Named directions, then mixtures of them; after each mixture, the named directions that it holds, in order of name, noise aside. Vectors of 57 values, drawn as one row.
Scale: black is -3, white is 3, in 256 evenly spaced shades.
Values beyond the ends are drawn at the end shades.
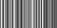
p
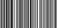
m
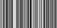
m, p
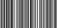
m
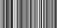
m, p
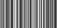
m, p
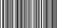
p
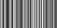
m, p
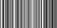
p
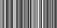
m, p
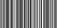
m, p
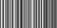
p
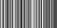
p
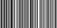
m, p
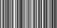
p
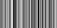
m, p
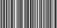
m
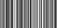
m, p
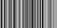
p
